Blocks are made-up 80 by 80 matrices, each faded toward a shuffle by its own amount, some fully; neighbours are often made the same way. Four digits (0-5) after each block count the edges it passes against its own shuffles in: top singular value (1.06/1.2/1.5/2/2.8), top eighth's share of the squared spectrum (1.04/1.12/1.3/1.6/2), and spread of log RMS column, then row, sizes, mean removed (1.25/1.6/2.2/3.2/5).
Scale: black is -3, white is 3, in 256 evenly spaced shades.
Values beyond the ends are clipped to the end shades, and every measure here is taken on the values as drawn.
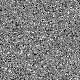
0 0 0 0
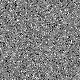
0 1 0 0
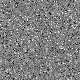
2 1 0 0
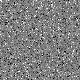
0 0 0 0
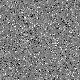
2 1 0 0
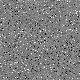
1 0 0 0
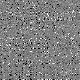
3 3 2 2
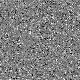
1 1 0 0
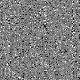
3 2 2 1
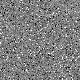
1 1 0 0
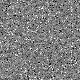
1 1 0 0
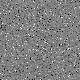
0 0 0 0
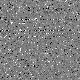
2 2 0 2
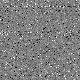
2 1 0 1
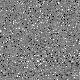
2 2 0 1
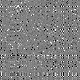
5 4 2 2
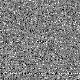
1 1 0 2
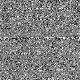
1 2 0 3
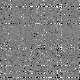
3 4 2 3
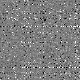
2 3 2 3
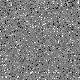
0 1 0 1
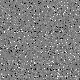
1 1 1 1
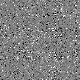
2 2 2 2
